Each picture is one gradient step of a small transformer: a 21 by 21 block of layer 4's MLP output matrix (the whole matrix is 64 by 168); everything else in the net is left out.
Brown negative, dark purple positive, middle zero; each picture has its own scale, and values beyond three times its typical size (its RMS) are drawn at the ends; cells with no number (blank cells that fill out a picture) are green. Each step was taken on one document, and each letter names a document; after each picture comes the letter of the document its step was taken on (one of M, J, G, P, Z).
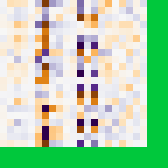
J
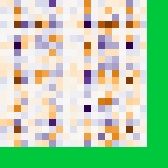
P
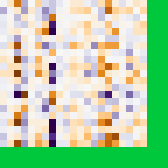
P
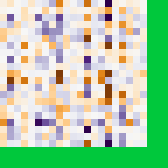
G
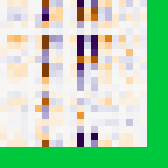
J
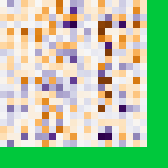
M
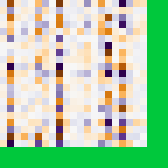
G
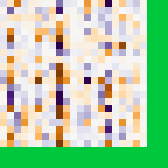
G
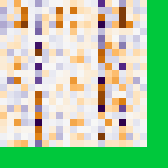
M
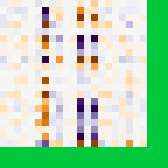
J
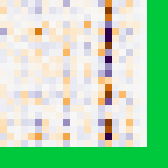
G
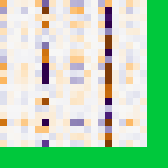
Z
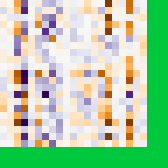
P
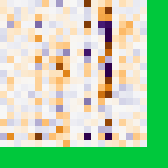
G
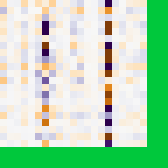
Z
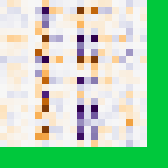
J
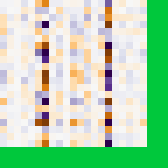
Z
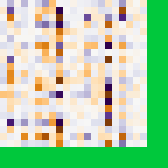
G
